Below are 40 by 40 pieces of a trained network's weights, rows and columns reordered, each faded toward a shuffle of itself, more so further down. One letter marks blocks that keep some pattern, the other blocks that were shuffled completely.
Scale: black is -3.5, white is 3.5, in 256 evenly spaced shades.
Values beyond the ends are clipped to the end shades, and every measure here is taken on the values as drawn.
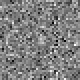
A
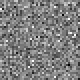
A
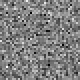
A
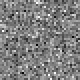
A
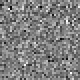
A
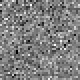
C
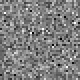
C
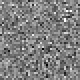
A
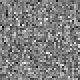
A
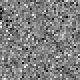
C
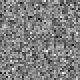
C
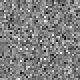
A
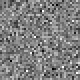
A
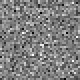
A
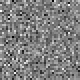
A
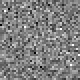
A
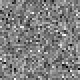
C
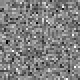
A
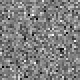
A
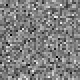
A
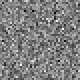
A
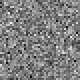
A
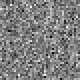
C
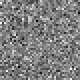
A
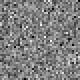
C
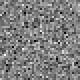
C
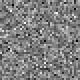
C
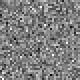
C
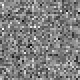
C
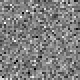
C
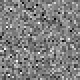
C
